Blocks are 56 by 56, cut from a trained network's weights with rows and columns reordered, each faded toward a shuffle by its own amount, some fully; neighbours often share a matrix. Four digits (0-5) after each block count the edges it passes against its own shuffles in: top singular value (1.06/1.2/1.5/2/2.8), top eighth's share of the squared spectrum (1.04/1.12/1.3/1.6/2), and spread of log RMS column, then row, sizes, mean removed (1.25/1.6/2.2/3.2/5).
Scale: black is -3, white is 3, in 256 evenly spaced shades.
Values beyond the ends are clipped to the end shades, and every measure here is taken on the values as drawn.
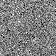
0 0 0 0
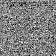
2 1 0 0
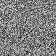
0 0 0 0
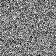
0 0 0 0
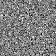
2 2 0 0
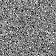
0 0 0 0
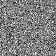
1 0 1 0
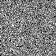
1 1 0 0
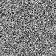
2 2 0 0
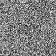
3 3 0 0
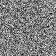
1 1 0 0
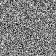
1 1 0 0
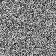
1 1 0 0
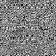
3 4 0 2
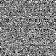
3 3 0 1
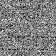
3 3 0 1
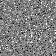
0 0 0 0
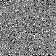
2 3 1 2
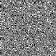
2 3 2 1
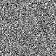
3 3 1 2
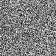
0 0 0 0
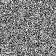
1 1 0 0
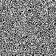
2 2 0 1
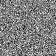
1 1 0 0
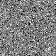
1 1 0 0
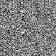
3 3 1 1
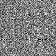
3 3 1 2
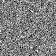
1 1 0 0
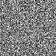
2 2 0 0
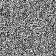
2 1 0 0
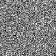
3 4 1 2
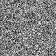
2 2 0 0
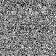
2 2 0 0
